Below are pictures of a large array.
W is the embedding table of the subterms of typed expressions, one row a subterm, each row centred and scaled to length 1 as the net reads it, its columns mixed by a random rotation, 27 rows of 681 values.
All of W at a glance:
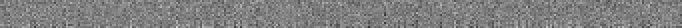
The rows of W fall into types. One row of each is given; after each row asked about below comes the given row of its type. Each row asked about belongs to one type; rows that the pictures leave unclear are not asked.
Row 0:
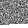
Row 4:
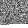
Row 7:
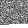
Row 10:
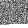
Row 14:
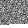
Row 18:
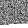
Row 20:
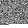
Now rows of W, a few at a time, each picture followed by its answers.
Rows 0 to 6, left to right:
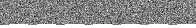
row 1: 7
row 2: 20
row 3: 4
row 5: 10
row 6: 4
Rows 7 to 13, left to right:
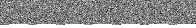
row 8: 4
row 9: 14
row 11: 14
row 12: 18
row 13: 4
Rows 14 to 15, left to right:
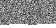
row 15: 18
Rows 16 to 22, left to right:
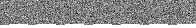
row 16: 0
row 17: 10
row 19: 7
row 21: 14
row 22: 18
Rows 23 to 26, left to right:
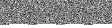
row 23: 14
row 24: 10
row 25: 10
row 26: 20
